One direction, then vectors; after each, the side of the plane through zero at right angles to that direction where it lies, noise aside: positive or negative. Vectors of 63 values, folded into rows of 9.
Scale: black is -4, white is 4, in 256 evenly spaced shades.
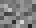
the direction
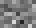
negative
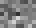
negative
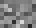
positive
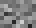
positive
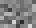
negative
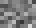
negative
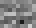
negative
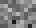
positive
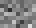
negative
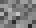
positive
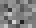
negative
